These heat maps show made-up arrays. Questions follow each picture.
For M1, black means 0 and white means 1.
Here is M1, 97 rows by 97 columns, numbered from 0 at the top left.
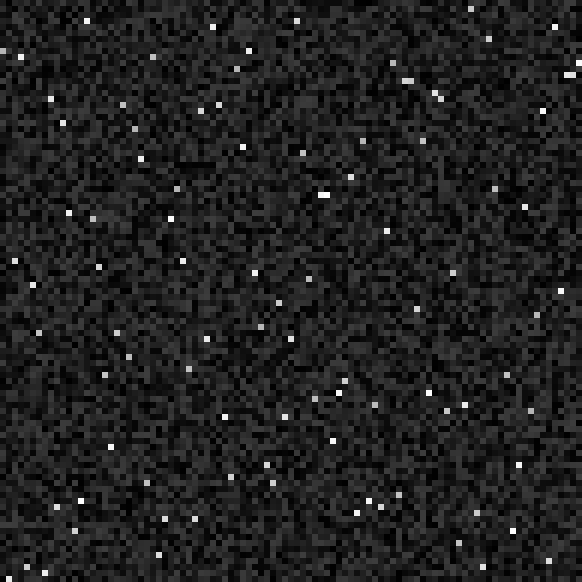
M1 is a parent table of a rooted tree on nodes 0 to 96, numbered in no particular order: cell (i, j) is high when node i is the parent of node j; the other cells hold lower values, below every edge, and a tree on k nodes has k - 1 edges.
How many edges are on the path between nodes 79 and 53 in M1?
9
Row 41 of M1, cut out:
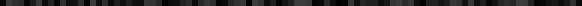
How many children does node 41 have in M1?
0
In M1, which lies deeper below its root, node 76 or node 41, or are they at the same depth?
node 41
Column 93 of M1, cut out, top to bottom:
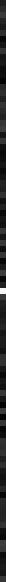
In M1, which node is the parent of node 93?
48
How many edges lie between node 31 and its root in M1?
2
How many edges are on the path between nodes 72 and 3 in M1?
7
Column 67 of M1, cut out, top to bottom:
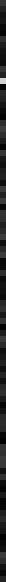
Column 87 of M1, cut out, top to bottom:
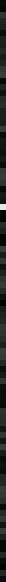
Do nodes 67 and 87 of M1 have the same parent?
no
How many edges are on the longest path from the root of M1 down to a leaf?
12
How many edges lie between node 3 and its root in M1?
6
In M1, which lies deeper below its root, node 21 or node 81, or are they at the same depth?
node 81
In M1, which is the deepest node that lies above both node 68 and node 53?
13
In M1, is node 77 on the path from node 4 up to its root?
no
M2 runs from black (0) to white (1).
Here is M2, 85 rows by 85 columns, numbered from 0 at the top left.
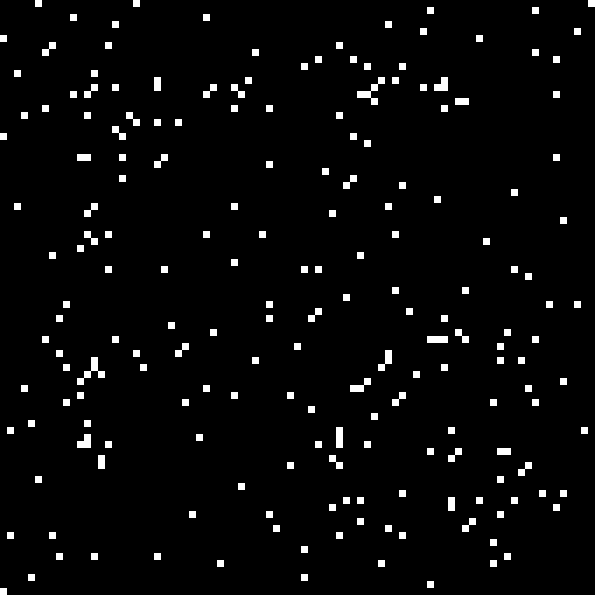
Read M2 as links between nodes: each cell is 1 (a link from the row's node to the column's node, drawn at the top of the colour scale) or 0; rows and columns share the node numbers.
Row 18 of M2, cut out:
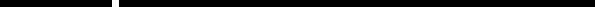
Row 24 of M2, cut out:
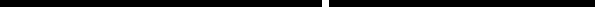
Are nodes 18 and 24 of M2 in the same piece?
no
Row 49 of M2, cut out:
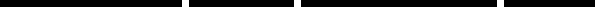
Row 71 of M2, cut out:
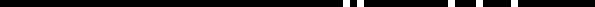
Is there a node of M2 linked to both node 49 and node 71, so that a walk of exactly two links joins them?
no
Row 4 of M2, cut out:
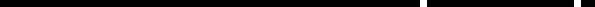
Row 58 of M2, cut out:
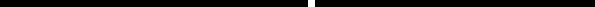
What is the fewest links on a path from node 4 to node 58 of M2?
6
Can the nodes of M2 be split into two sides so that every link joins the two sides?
no
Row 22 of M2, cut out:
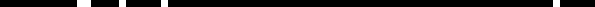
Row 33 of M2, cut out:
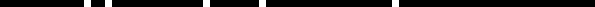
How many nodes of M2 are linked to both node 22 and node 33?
1
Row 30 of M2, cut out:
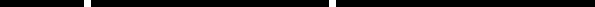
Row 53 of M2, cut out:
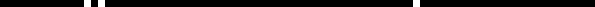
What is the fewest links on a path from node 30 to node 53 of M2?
2
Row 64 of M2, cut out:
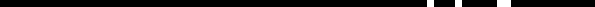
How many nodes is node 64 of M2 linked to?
4
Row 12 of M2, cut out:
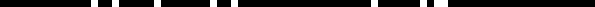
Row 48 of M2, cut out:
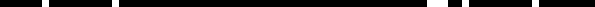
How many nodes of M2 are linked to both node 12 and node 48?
3
